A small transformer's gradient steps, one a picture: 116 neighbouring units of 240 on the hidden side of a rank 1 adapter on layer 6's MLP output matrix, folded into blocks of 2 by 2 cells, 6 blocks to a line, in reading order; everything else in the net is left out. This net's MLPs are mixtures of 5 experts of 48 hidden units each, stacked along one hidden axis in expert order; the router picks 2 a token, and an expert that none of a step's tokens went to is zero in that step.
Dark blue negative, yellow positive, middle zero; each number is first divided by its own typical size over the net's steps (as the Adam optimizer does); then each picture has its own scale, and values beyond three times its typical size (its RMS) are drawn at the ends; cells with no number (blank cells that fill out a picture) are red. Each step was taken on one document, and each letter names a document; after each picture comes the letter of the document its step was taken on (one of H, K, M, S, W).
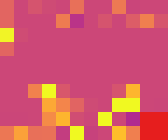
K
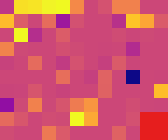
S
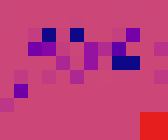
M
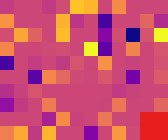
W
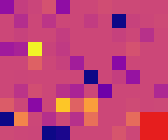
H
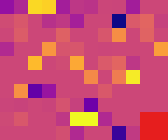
S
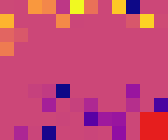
K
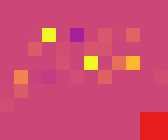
M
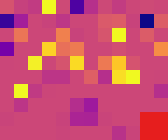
S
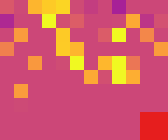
S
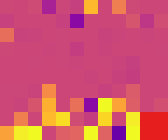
K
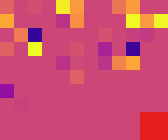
K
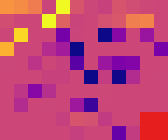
S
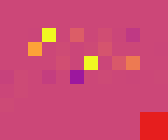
M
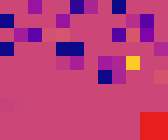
W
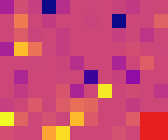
H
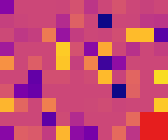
W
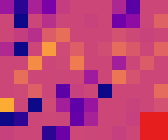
H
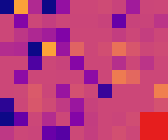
H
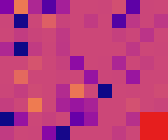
H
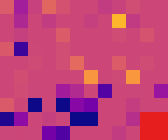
H
